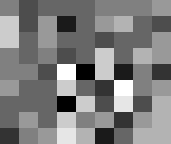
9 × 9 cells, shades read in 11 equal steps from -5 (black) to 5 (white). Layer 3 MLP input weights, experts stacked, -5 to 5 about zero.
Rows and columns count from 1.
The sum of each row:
-4 -3 -2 1 -6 4 -3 3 3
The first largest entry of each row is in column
9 1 1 6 4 7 7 4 4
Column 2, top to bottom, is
-2 -2 -1 -1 0 -1 -1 1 0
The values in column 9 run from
-3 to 2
